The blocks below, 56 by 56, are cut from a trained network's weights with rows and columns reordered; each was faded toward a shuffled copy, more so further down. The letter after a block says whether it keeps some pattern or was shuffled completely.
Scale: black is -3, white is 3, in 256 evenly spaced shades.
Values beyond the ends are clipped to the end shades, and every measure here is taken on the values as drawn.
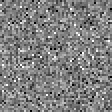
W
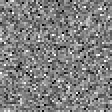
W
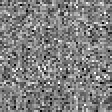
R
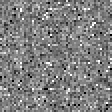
R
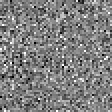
R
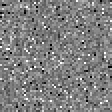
W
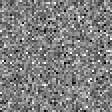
R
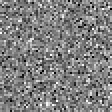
W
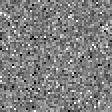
W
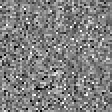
R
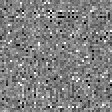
R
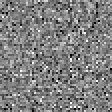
R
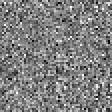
R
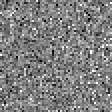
W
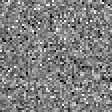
W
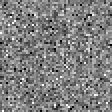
R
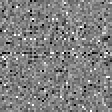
R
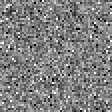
W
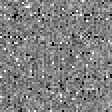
R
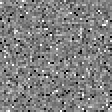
W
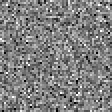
W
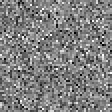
W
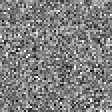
W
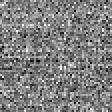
R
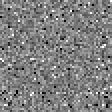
R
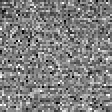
R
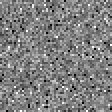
W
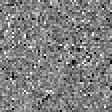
R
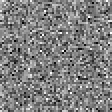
W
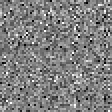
R
